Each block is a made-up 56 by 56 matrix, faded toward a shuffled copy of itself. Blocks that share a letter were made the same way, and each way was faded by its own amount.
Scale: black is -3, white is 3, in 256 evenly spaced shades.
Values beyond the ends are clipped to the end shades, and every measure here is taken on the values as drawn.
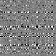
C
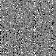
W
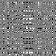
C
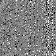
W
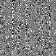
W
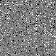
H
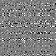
C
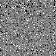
H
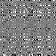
C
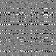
C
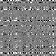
C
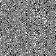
W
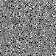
H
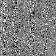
W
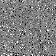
H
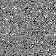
H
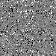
H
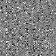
H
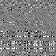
C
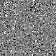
H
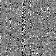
W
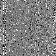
W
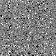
H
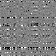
C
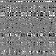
C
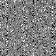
W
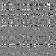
C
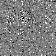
H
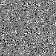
H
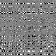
C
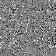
H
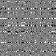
C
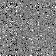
H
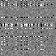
C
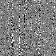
W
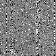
W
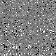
H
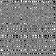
C
